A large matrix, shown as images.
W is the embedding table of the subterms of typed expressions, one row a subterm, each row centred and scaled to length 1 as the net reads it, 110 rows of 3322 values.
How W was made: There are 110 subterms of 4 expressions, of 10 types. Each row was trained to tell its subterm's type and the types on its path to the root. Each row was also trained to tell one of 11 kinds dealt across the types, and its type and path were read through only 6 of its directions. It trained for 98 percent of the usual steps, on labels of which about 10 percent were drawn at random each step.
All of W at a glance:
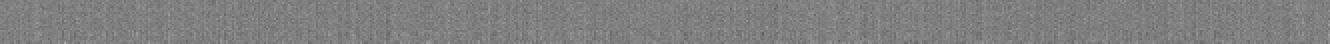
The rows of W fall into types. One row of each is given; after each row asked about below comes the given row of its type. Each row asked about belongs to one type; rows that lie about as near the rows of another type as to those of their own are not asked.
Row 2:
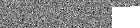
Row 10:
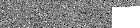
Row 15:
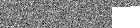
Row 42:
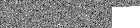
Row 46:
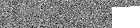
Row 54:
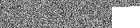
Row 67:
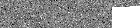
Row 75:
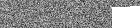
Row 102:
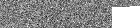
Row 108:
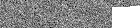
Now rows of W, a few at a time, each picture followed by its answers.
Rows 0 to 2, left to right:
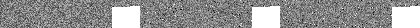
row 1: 108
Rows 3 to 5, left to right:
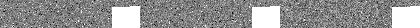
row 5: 15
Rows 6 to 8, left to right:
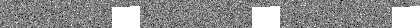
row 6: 102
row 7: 108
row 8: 102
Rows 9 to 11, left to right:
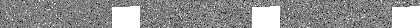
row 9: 75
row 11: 67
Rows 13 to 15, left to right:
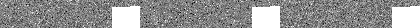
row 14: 2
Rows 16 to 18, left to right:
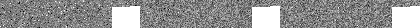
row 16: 10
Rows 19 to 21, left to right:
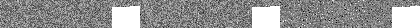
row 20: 15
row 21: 10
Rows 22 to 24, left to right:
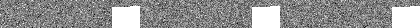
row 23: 15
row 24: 2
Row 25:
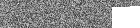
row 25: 102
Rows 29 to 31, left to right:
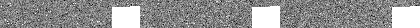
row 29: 10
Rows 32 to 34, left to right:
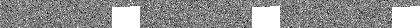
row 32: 10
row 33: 10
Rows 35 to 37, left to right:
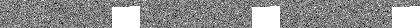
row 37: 67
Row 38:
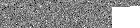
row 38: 67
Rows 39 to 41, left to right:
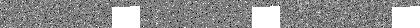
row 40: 10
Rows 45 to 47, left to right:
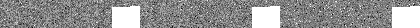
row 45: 15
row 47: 10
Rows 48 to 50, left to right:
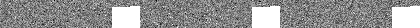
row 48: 108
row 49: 2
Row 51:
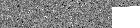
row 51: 75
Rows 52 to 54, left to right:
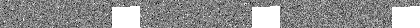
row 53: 102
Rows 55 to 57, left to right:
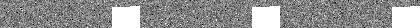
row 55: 67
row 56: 42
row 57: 2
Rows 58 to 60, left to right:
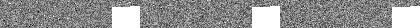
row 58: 2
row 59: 15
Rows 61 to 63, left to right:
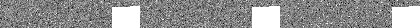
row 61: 15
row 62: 42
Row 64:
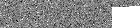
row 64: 102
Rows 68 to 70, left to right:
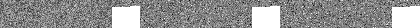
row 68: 15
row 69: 42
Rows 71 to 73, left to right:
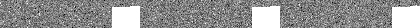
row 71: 10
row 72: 2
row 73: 42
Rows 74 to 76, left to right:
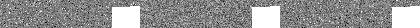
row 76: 102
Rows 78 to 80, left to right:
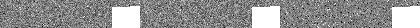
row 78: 108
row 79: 15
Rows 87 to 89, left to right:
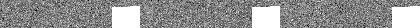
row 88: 15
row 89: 46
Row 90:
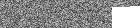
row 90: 67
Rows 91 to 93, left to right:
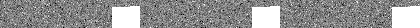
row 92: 108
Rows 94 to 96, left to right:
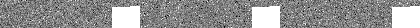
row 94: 108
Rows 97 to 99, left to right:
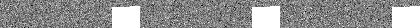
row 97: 67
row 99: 42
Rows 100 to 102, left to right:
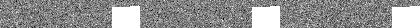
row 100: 10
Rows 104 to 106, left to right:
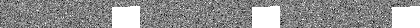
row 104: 67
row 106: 102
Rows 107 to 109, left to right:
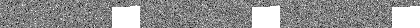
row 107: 102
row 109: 102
